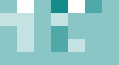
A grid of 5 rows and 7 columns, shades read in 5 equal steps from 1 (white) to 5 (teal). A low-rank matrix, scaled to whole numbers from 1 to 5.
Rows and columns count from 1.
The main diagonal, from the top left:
3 2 3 4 3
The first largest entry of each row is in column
4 3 4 4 1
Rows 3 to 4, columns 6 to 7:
3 3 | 3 3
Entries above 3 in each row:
2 0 1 1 0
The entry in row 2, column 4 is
2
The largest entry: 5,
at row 1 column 4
